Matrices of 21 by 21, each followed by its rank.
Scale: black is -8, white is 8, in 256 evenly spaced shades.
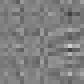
three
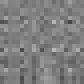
three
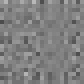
three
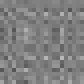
two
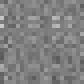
three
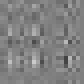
two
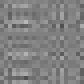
two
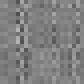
two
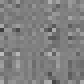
three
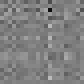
three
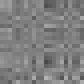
two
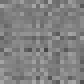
three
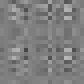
two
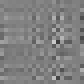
two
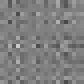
two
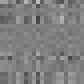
two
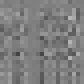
three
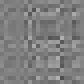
two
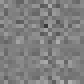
three
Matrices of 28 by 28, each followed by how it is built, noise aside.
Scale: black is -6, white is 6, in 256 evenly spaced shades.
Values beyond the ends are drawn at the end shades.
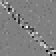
banded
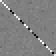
diagonal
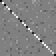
diagonal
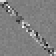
banded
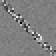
banded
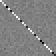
diagonal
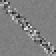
banded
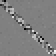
banded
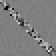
banded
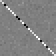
diagonal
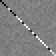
diagonal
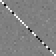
diagonal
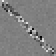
banded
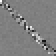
banded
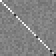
diagonal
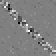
banded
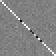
diagonal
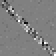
banded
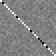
diagonal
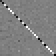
diagonal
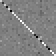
diagonal
